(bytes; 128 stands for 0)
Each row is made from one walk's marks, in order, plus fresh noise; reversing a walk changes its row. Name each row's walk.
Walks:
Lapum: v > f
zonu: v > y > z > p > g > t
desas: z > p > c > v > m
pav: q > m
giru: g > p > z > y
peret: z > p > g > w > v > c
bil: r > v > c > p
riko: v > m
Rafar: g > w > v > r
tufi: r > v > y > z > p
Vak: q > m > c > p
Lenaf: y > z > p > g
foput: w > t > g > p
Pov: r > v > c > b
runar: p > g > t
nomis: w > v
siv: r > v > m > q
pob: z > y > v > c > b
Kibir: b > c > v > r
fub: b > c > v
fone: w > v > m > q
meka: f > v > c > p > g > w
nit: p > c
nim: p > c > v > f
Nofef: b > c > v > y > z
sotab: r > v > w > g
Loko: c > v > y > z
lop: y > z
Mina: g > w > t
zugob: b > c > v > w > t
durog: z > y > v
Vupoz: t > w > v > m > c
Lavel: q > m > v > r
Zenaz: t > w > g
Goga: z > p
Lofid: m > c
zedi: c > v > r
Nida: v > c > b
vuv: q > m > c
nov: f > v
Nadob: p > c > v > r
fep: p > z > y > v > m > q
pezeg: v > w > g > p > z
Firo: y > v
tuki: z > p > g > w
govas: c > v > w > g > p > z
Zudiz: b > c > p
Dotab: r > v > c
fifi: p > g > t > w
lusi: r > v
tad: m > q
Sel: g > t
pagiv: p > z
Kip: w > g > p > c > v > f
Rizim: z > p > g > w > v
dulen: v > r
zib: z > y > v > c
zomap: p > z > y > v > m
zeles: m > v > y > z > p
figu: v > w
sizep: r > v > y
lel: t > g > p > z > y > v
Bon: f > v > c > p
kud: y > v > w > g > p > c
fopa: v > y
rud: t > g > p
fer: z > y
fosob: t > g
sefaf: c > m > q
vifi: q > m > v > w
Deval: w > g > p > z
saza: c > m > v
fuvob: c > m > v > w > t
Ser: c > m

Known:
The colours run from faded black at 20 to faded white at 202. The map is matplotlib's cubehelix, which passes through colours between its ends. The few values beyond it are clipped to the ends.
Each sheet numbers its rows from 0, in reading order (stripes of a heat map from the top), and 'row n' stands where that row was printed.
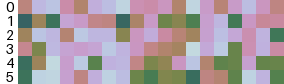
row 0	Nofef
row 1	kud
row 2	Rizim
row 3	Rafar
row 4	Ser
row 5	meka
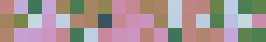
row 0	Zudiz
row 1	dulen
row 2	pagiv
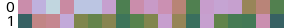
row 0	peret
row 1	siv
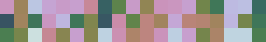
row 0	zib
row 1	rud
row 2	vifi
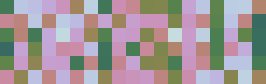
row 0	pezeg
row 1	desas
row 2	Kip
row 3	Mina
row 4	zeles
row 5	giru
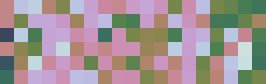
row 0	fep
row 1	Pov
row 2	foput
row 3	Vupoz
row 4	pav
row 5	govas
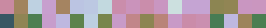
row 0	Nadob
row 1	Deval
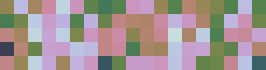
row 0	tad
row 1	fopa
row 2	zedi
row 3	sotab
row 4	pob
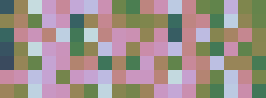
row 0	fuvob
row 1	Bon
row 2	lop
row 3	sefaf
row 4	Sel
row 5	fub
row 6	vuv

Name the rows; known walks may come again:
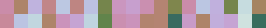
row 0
giru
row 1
tuki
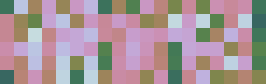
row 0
runar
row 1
Vupoz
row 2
durog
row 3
peret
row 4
Goga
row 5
lop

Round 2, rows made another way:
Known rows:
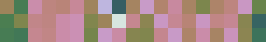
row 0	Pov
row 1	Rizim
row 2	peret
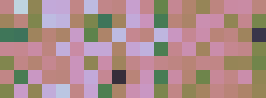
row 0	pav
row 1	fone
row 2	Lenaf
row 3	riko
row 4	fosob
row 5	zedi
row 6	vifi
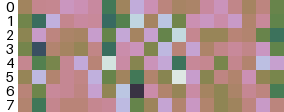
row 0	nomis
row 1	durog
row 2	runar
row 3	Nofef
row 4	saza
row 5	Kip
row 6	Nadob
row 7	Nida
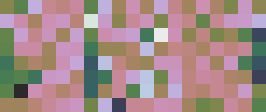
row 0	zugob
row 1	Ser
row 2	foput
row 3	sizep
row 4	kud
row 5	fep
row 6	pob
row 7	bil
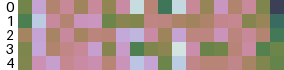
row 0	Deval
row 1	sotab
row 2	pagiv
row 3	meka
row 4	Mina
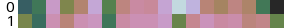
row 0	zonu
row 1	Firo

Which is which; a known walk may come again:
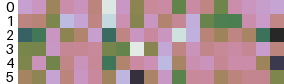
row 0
Ser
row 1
Vak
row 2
zonu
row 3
fer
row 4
zomap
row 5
Dotab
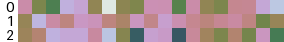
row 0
sefaf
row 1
figu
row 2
Lavel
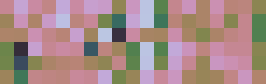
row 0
riko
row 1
siv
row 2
Nadob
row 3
zib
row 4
Loko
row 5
Nida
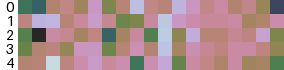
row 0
Lenaf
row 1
Lapum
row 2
pob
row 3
fopa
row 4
dulen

